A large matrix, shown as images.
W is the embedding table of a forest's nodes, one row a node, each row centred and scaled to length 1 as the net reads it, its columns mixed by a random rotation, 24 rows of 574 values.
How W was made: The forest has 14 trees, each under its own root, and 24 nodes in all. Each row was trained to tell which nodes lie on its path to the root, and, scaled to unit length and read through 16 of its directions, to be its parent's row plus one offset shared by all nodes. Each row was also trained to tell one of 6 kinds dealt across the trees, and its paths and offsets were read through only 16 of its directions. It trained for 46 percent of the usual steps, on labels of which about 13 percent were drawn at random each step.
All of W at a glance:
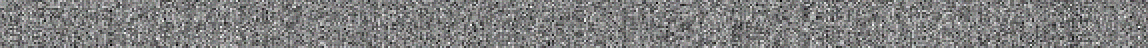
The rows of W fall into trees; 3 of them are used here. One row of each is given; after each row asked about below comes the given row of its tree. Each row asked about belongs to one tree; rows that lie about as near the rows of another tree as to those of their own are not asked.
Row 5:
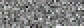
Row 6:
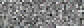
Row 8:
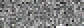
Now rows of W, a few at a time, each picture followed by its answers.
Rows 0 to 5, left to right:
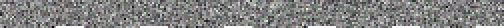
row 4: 8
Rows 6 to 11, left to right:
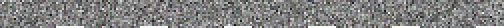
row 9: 5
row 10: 5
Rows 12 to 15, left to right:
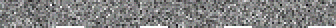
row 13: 6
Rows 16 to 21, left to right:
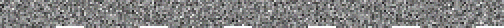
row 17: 5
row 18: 6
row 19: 6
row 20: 5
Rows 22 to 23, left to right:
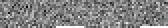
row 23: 8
